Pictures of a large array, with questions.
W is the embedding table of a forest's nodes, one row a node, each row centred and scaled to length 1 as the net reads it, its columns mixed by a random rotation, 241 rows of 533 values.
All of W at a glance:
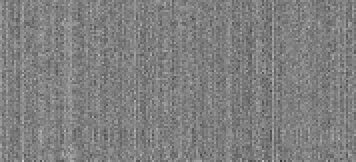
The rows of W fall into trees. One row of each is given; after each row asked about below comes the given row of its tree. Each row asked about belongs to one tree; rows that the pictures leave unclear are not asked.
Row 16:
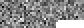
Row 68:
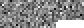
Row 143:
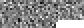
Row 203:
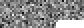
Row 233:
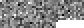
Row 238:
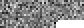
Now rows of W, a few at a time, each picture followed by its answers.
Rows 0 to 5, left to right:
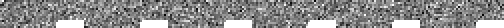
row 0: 16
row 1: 68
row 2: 203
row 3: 203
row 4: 68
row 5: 238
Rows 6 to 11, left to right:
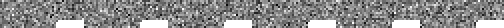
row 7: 68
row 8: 68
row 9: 238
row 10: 143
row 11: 238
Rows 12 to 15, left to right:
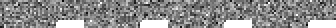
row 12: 203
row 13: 238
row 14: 203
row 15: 238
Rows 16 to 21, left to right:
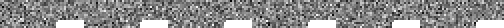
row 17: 68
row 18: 203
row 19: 68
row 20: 16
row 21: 238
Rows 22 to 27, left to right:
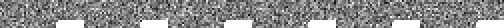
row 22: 16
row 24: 68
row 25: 203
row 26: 238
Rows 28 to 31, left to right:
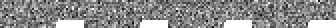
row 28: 68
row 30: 203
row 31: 238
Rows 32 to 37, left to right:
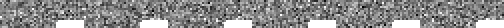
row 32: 233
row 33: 233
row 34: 233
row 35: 68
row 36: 68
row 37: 233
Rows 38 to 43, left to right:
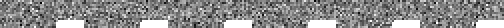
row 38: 233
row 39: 203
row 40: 233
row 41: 203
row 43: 143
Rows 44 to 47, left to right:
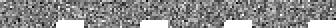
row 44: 143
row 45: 203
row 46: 238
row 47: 68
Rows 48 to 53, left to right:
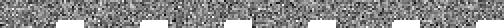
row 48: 203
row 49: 68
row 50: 143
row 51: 203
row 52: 203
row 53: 68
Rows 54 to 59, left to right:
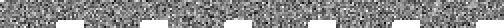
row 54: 16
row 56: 233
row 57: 143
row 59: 68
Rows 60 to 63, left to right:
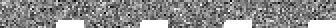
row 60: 68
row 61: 68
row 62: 203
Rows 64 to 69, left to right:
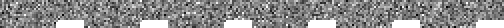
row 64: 238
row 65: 68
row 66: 233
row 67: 238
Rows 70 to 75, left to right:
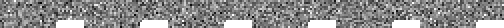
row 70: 233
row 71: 238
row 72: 68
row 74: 16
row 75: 68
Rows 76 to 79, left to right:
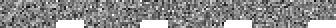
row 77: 68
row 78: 238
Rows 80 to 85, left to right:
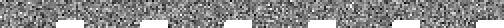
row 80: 233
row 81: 203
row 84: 238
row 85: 16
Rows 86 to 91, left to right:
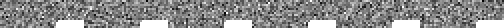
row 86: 203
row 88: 143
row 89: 238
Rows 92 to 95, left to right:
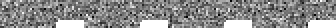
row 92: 68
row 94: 203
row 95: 238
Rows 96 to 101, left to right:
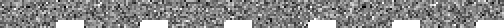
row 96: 68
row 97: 238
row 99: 143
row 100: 68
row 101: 238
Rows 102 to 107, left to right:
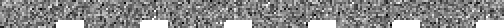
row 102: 68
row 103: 233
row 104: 143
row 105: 238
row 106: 238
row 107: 143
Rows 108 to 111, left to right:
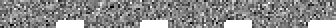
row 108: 68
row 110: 16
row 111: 238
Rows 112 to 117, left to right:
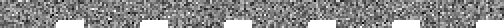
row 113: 203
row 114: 233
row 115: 203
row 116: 16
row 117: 143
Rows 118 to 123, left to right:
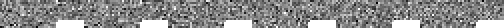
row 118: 68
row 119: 68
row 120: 203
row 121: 16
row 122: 233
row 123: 203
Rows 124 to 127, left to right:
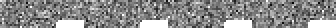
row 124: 143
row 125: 203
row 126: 233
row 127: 233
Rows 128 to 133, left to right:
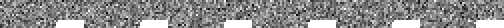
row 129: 203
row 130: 68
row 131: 68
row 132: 203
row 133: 233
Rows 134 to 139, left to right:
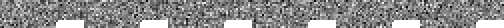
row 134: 68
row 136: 143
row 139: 238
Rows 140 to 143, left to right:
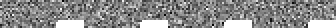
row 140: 203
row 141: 68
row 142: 238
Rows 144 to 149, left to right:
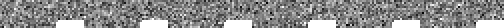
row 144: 68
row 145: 233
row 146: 203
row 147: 143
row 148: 68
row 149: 238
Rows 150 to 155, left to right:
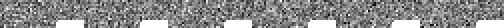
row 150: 203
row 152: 68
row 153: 68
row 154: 203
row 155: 68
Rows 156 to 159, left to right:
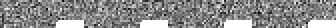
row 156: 203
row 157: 68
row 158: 143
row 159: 238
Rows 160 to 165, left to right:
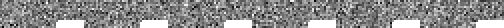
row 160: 68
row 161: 203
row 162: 68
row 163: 203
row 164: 238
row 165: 68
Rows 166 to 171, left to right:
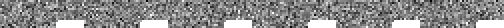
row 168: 233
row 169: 233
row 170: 203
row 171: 16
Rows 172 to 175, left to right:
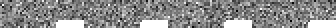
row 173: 203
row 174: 233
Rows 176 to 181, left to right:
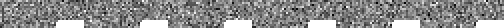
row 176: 203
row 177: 238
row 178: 233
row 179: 68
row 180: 143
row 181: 238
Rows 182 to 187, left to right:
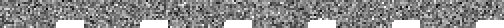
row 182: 203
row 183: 203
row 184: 238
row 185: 233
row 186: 68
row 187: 233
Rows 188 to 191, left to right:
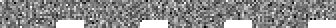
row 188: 143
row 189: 203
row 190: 238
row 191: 233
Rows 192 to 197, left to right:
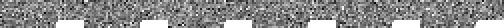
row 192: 203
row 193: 16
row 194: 68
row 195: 203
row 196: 203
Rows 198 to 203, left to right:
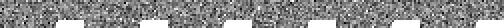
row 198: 203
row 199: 233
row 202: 203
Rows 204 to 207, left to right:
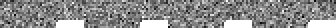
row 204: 203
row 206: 238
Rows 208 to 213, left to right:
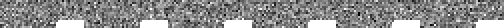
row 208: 203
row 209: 143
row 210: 233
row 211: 203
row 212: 203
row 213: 68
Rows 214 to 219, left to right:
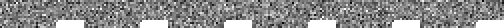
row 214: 238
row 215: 203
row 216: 16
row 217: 233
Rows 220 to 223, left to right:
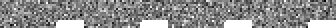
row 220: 68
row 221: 68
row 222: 203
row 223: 68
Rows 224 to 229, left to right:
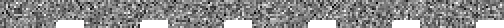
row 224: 238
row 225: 143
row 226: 233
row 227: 238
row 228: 233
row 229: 143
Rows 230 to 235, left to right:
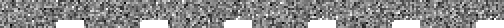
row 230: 68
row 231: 233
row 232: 233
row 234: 233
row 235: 233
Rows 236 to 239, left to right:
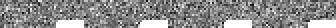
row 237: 203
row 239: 68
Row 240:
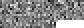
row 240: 238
